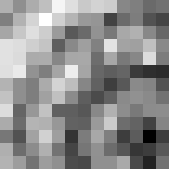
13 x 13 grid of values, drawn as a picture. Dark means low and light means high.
Ninth with the lowest average: bottom right. Mirror symmetry: none. Histogram: bell-shaped. Rings: centred on the bottom right. Ninth with the highest average: top left. Odd rows or columns: none. Slope: up to the top left.
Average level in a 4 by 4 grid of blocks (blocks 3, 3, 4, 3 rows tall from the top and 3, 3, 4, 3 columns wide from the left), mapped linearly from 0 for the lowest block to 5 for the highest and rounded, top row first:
4 5 3 2 | 5 3 3 2 | 3 3 2 2 | 3 2 2 0
